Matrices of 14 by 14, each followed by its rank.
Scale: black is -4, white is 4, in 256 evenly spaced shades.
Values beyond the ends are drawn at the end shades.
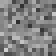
full rank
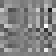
two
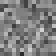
full rank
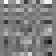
two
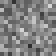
full rank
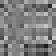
two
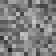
full rank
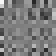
two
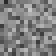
full rank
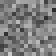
full rank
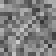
full rank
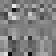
two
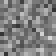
full rank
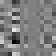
two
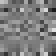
two
